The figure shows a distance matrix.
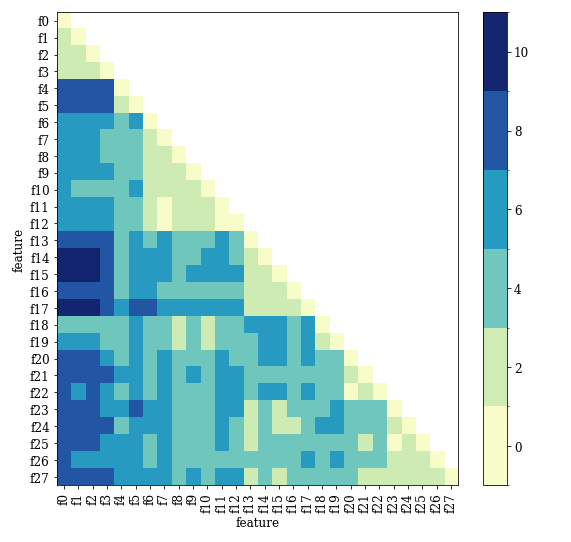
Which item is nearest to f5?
f4
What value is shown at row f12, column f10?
2
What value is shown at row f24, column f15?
2
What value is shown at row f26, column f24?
2
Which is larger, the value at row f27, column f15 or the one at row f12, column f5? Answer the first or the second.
the second
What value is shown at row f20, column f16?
4
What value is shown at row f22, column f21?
2
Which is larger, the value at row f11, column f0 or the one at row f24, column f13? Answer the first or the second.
the first
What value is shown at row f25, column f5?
6
